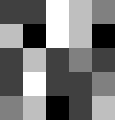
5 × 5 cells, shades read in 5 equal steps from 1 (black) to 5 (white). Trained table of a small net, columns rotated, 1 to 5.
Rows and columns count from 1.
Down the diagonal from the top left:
2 1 2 2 4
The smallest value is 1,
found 3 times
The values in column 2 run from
1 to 5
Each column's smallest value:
2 1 1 2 1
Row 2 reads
4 1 5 4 1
